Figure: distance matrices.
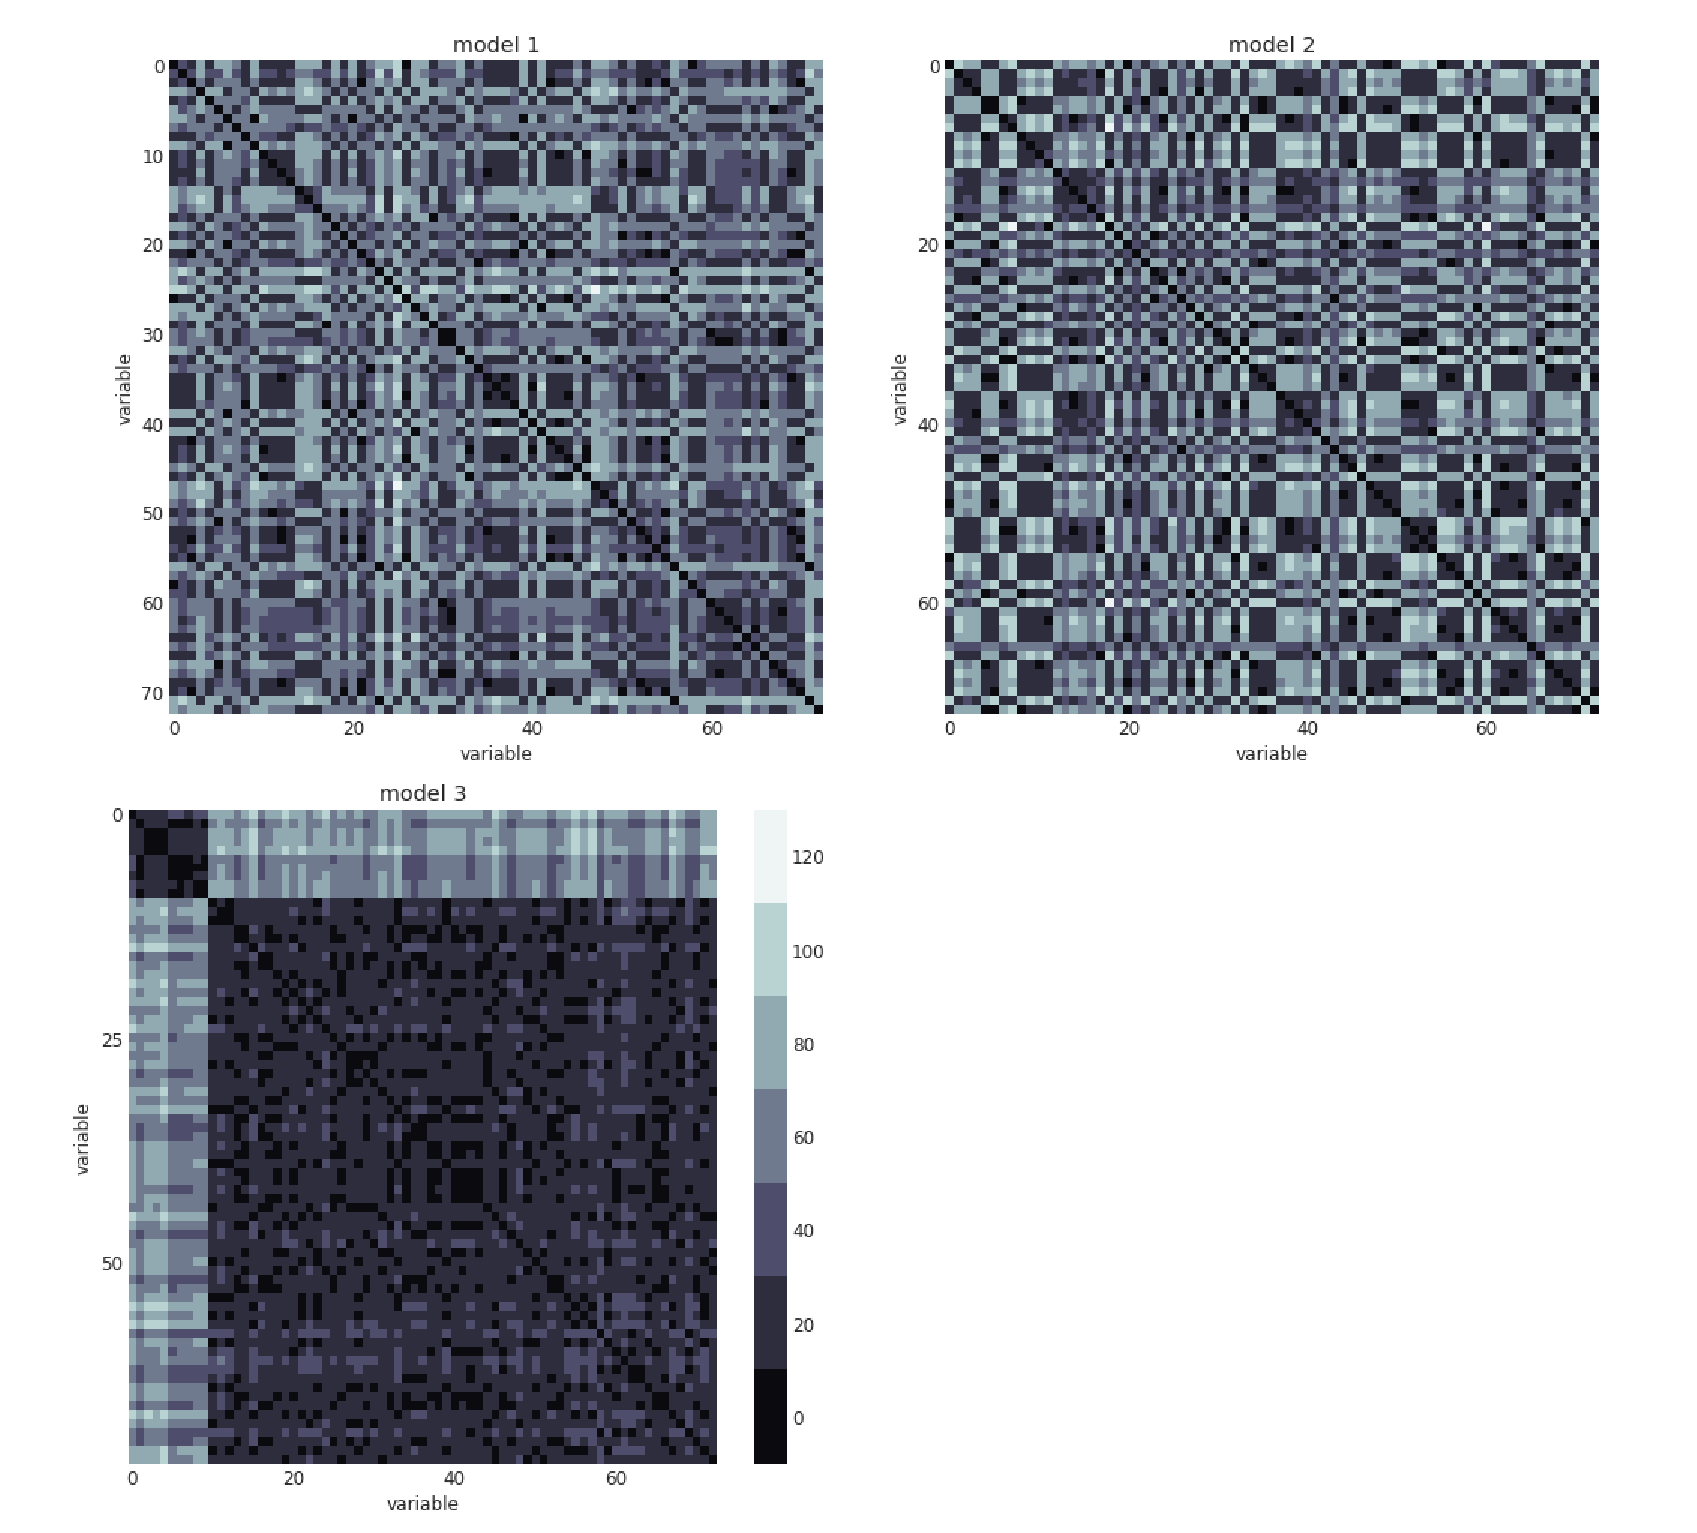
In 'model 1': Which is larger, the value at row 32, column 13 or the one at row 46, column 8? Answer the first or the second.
the first
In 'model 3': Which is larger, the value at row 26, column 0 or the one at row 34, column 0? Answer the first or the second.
the first
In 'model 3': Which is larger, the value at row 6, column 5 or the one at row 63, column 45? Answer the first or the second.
the second
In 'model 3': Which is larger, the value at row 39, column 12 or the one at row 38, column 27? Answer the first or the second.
the second
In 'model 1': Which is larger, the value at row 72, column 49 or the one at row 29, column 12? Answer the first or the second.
the first
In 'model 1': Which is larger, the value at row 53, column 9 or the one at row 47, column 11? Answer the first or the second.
the second
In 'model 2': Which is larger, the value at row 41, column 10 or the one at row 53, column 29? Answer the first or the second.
the first
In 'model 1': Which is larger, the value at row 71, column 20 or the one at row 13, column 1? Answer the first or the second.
the second
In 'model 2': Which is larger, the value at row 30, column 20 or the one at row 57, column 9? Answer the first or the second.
the first
